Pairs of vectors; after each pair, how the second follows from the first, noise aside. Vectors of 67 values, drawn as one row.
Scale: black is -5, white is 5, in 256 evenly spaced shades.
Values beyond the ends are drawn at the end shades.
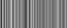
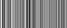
sign-scrambled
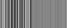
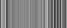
wrapped around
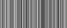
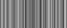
shuffled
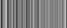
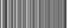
negated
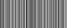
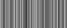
sign-scrambled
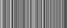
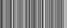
negated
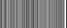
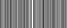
shuffled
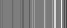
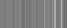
shrunk
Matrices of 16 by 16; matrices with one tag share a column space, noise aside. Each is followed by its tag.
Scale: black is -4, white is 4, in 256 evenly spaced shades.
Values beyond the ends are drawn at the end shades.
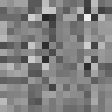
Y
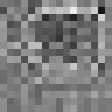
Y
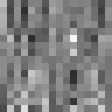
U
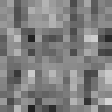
U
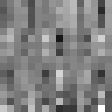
U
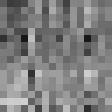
U
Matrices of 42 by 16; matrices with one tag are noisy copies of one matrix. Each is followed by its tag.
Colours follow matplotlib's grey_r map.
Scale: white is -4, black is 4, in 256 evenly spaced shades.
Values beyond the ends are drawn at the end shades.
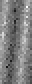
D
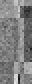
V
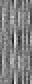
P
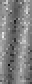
D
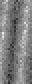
D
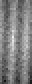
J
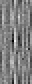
P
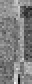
V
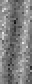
D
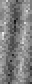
D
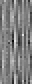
P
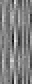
P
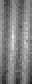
J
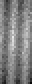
J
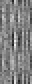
P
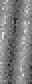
D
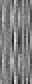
P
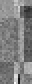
V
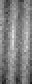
J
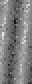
D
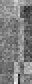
V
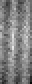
J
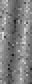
D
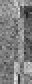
V
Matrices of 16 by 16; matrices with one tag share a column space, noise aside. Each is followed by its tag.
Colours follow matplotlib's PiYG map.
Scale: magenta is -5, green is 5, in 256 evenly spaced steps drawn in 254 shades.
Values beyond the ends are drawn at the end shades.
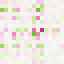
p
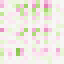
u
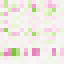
u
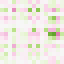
p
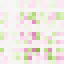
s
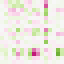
u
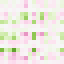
s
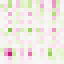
u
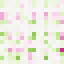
s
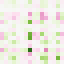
s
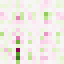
s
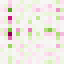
p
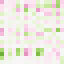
u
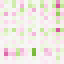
u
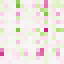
u
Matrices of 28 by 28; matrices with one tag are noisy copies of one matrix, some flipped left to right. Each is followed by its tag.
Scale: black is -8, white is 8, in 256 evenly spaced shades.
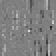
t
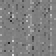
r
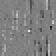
t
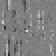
t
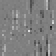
t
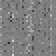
r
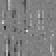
t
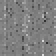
r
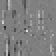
t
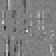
t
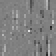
t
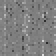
r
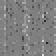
r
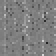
r
